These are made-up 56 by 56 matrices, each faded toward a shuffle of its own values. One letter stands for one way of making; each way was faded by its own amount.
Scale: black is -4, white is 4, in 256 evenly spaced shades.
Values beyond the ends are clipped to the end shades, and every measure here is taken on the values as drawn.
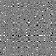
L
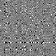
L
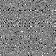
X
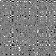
L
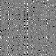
L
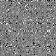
X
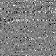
X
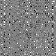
L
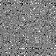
X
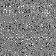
X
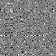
X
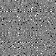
X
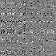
L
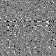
X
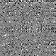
X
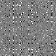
L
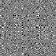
L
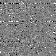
X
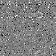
X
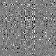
L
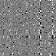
L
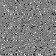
X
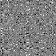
X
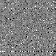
X
